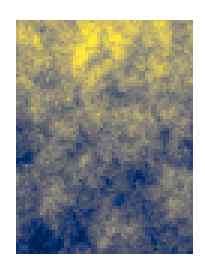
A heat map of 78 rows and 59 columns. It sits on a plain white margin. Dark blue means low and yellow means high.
Ninth with the highest average: top middle. Average level on the scale: 50%. Ninth with the lowest average: bottom left. Slope: up to the top.
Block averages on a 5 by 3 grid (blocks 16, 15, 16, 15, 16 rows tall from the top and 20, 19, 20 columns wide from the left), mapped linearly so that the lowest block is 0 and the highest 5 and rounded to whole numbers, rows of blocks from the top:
4 5 4 / 3 3 3 / 2 2 2 / 2 1 1 / 0 1 1
